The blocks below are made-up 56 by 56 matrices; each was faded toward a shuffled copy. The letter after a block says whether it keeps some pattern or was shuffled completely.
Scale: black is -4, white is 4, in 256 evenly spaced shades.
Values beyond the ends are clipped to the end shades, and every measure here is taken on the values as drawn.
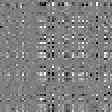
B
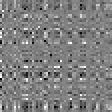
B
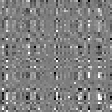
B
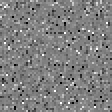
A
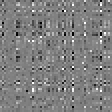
B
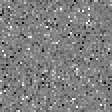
A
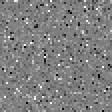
A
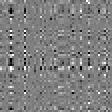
B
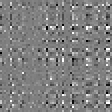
B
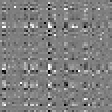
B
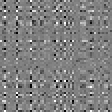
B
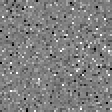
A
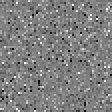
A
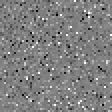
A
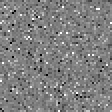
A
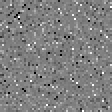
A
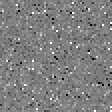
A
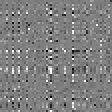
B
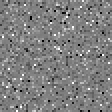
A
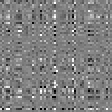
B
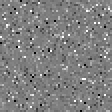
A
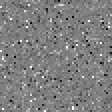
A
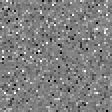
A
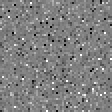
A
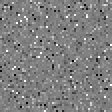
A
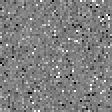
A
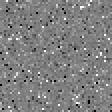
A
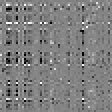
B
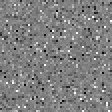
A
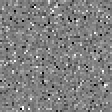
A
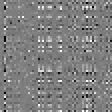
B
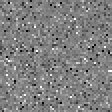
A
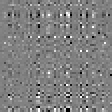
B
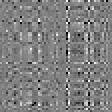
B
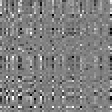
B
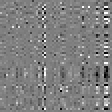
B
